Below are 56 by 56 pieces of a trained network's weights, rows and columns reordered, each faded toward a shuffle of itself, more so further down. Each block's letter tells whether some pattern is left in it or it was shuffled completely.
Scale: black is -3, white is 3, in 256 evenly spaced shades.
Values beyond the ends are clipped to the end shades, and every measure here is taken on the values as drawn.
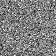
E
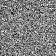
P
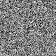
E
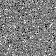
E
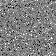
E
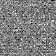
P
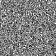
P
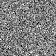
E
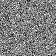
E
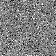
P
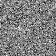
E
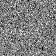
E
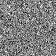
E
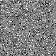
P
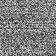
P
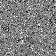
E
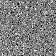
P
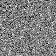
P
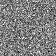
E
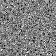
E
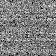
P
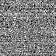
P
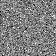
E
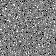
E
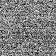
P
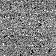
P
